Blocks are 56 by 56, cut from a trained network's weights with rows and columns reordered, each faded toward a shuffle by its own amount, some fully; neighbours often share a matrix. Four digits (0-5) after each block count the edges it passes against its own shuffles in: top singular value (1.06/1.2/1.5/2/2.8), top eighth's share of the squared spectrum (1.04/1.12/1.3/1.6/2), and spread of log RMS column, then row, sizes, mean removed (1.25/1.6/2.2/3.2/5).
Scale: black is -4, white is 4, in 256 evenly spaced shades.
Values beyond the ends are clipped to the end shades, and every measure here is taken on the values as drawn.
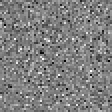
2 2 1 0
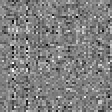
3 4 3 2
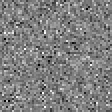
2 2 1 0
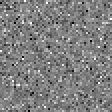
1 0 0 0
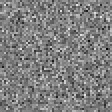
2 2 0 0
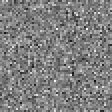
0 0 0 0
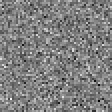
0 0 0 0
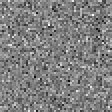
0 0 0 0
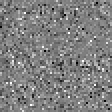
2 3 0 1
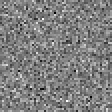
1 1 0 1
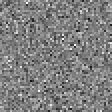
0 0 0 0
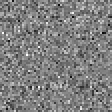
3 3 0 1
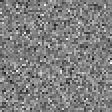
1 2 0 1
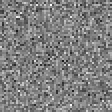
2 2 0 1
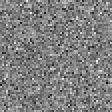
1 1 0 0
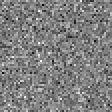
0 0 0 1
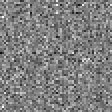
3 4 1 2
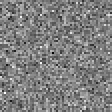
2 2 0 0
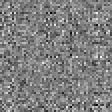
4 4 2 3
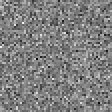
2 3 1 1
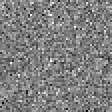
1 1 0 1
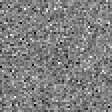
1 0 0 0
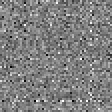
3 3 1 2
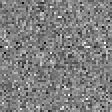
2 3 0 1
